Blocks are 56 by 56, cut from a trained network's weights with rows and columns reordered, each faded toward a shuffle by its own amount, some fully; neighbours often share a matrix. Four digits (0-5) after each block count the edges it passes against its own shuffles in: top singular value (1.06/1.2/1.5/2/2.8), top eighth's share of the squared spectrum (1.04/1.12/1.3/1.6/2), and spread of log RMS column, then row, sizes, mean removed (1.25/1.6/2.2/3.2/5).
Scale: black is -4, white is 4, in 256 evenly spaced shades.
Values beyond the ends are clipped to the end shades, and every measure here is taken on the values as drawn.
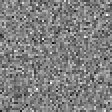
0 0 0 0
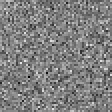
0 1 0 0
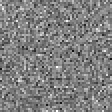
2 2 0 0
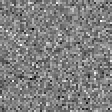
1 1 0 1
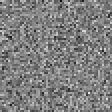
3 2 0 1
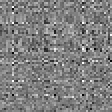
4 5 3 3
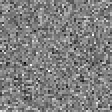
2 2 0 0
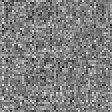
3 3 1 0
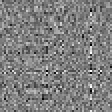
4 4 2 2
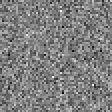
2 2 0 0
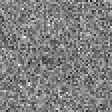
2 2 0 0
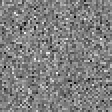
1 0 0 0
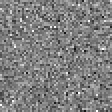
2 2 0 1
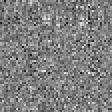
4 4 2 2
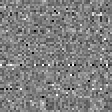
3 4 1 2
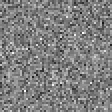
0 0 0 0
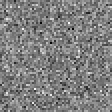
0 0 0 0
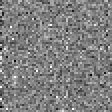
3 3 1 0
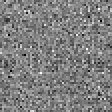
3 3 1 1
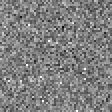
1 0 0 0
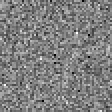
0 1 0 0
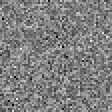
0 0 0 0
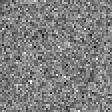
1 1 0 0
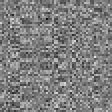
4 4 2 0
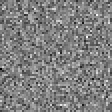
3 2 0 1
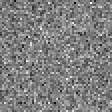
2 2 0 0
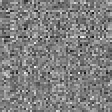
4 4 1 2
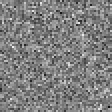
0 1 0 0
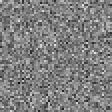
4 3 2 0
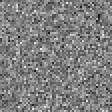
1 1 0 0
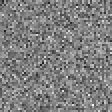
1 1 0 0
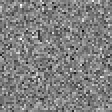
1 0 0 0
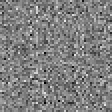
3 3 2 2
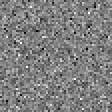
0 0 0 0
